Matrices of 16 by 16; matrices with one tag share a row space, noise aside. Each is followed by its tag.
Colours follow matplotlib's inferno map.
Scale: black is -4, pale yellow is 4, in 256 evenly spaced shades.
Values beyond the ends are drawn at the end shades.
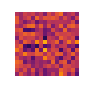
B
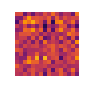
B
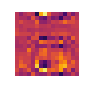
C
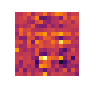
C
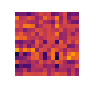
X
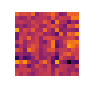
X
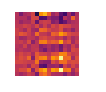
C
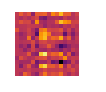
C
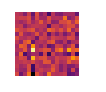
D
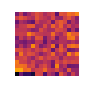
X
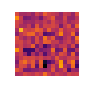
B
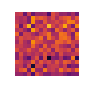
D
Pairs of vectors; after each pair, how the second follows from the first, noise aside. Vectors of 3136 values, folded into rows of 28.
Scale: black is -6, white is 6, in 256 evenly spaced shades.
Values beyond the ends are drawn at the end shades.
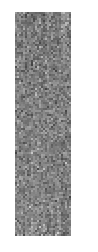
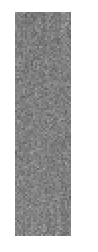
shrunk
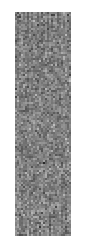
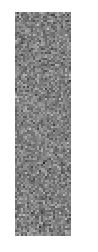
sign-scrambled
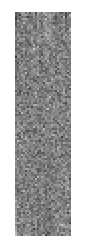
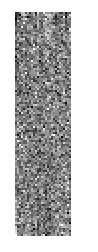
scaled up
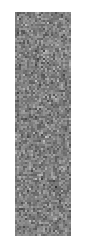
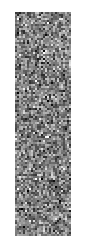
scaled up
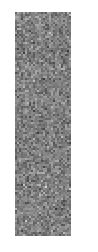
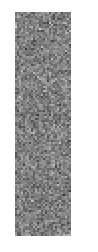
wrapped around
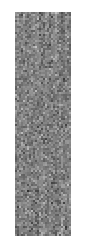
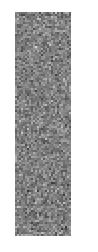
sign-scrambled
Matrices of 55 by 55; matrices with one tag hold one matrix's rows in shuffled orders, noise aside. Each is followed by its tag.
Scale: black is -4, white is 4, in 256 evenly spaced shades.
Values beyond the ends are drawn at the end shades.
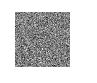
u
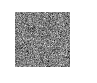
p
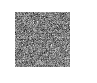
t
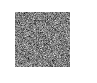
u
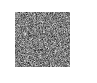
u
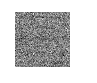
t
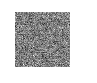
t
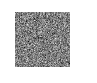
u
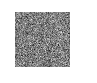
p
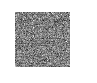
t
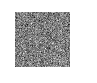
p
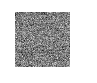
t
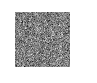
p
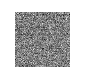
t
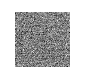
t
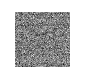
t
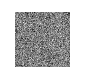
p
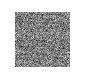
t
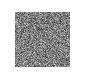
u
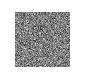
u
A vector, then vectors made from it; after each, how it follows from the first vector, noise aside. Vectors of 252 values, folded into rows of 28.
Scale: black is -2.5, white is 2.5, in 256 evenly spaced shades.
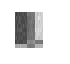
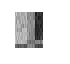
negated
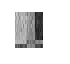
negated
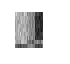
negated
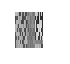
sign-scrambled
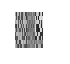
sign-scrambled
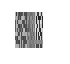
sign-scrambled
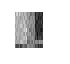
negated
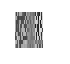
sign-scrambled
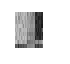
negated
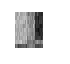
negated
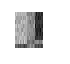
negated
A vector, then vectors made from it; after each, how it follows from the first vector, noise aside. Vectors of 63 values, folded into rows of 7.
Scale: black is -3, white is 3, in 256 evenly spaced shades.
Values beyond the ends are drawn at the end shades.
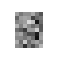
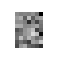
wrapped around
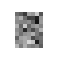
wrapped around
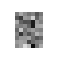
wrapped around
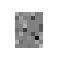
partly zeroed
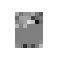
partly zeroed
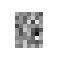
sign-scrambled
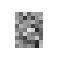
wrapped around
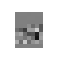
partly zeroed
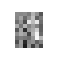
sign-scrambled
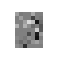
partly zeroed
